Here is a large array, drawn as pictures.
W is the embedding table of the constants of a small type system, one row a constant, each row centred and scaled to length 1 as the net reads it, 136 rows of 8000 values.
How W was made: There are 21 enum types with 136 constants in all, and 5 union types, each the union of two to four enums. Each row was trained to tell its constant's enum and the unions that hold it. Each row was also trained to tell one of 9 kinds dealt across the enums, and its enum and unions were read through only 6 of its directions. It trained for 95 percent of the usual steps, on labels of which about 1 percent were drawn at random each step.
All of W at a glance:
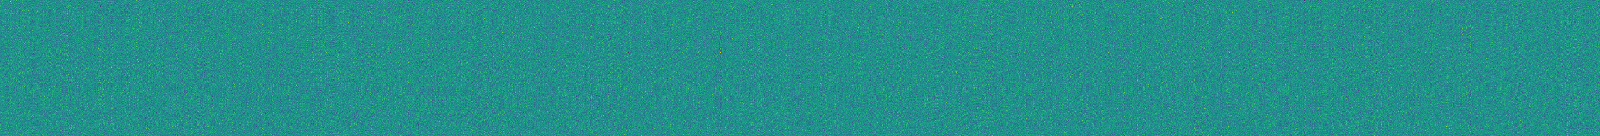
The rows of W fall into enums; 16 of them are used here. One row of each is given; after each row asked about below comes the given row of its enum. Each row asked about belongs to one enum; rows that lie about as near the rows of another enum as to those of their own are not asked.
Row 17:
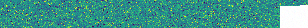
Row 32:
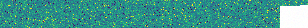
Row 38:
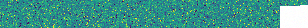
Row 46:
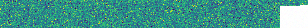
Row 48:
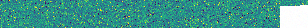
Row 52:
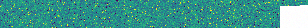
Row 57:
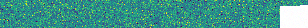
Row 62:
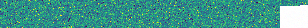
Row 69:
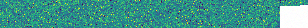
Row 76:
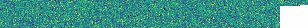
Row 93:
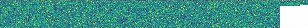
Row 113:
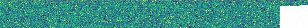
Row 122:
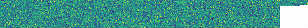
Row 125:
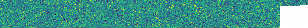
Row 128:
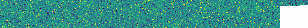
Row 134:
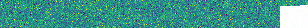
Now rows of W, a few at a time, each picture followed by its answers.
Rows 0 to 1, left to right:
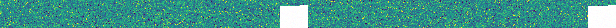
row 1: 48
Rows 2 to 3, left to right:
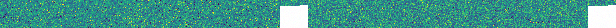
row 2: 57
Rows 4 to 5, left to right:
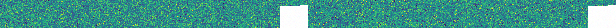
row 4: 69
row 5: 46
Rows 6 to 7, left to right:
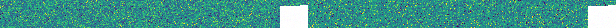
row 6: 93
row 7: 128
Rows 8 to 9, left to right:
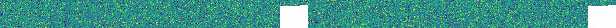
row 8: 52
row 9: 38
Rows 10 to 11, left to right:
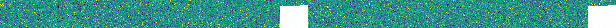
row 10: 113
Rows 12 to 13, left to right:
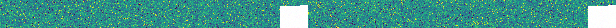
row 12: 57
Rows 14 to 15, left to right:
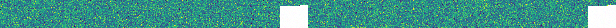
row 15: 76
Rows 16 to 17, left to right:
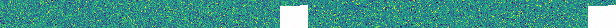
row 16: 57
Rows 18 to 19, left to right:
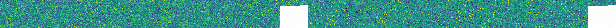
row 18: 57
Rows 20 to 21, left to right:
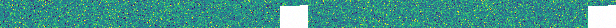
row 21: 46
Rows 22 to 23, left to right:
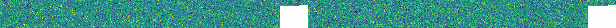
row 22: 46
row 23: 46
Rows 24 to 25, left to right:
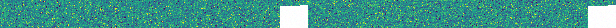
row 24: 48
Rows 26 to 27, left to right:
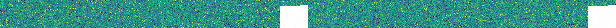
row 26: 57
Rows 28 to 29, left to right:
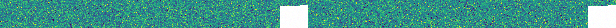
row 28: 76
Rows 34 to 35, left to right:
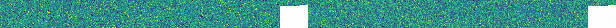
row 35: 122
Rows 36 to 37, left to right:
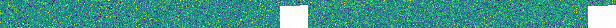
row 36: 38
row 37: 93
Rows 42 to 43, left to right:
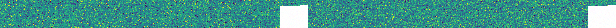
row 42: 113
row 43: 134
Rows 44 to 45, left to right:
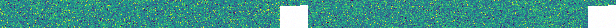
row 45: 93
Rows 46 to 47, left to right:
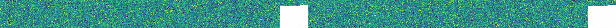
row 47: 76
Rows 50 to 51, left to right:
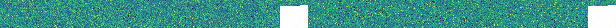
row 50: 122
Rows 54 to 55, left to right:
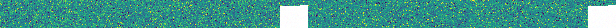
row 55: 128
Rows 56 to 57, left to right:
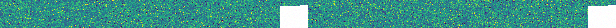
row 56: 134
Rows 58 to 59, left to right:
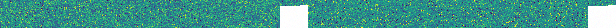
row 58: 62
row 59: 128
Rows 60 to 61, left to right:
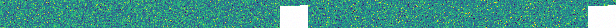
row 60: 46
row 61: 48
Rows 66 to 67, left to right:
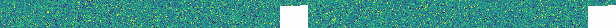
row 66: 62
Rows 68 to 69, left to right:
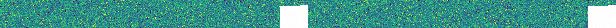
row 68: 113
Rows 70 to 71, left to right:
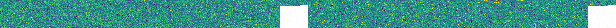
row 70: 122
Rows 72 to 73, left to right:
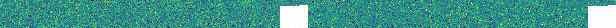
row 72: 76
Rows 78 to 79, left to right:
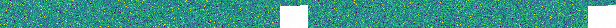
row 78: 125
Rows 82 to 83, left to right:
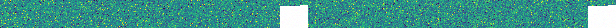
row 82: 48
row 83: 57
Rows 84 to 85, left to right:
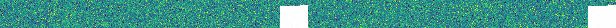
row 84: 46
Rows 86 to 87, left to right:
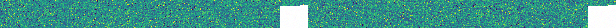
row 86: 134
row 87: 76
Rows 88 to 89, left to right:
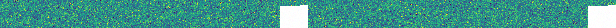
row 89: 134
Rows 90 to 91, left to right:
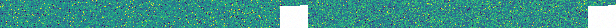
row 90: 52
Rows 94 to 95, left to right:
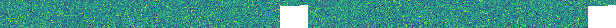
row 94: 134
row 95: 93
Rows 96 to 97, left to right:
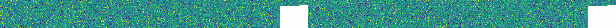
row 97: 113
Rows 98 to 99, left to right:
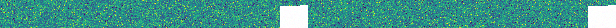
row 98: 125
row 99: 48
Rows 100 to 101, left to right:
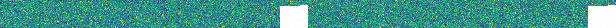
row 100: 48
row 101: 122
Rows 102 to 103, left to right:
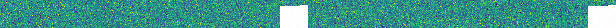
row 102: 76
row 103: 122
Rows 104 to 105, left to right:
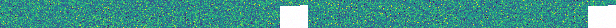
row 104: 62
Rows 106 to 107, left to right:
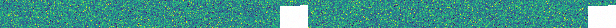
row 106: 122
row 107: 93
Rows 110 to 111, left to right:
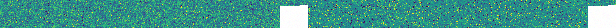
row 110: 46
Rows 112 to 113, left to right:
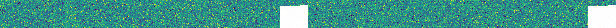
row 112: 113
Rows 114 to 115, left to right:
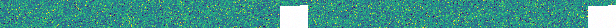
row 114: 57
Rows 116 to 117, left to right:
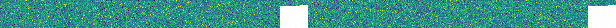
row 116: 52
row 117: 125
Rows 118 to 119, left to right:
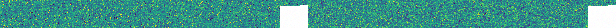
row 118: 113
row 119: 76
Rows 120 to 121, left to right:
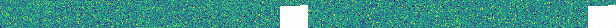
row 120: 93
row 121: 62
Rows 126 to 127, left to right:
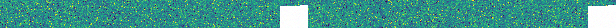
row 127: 38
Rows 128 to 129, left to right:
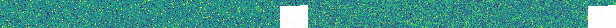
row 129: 122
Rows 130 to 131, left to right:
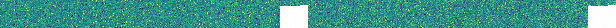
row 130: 52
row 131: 125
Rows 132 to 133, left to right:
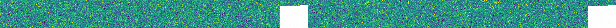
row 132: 113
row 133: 125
